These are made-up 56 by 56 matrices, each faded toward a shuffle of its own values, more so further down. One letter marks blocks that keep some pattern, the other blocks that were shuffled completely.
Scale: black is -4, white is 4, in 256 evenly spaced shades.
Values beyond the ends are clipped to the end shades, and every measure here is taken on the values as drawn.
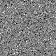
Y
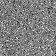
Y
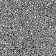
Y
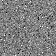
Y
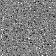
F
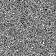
Y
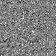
F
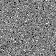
Y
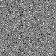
F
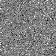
F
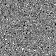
Y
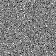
Y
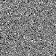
F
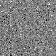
F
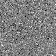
Y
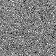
F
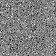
F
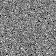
Y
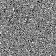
F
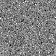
F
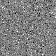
Y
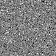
Y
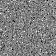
Y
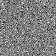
Y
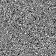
Y
